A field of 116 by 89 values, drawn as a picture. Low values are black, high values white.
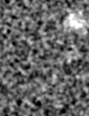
Odd rows or columns: none. Grain: blotchy. Ninth with the highest average: top right. Lone odd cells: none. Bumps: one, in the top right.
